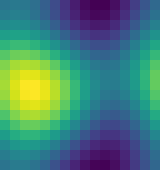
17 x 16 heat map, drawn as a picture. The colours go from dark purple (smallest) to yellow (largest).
There are no lone odd cells. The ninth with the lowest average is the top middle. The middle left is the smoothest part. The middle left is the ninth with the highest average.
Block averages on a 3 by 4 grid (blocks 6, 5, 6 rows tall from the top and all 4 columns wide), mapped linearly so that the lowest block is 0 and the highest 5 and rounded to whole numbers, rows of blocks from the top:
3101
5423
3201
